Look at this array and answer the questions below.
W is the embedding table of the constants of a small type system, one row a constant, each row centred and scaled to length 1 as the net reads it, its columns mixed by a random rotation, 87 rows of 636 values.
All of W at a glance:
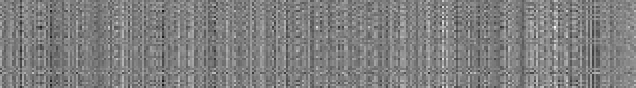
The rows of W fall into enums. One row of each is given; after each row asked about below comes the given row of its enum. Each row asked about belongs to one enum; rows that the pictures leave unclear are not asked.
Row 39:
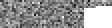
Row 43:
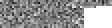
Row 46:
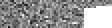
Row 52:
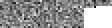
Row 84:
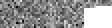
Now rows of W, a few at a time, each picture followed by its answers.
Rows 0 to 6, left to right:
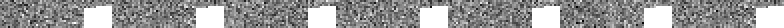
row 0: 46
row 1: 43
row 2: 39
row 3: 52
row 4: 39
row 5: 84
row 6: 43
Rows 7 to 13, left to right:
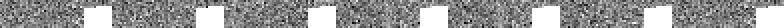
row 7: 43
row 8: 52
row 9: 39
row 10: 84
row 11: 84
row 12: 46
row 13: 43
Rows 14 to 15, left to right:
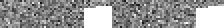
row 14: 39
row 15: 46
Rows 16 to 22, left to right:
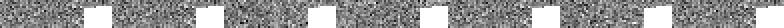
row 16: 43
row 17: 43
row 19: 39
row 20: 43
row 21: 46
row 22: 43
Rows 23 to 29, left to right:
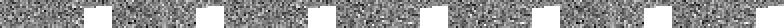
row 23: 43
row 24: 84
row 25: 43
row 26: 46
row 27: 46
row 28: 84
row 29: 46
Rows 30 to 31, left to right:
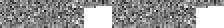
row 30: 43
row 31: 43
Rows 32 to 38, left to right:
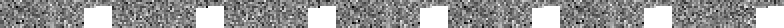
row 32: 84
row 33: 52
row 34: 52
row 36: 84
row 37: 84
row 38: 43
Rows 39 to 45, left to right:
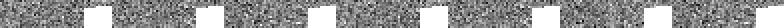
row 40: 43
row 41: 46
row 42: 39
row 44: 84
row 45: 46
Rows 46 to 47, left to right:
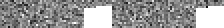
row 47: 52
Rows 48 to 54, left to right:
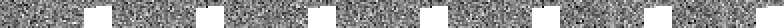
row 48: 46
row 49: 52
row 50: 43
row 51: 52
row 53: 84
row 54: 84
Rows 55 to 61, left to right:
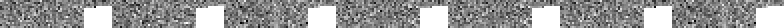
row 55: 52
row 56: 46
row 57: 84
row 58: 43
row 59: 43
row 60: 52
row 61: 84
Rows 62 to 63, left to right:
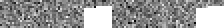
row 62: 52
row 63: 84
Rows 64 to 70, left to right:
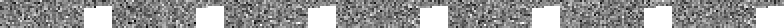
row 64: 52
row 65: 84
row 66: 46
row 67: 43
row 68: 46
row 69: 39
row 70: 43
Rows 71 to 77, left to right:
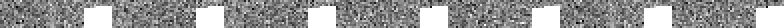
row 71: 84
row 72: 39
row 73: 39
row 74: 52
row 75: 46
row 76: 84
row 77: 52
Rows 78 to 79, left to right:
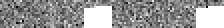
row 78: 84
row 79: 52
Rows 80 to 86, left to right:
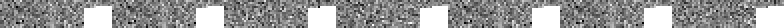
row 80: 84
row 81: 84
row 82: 52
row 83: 46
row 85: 84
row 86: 43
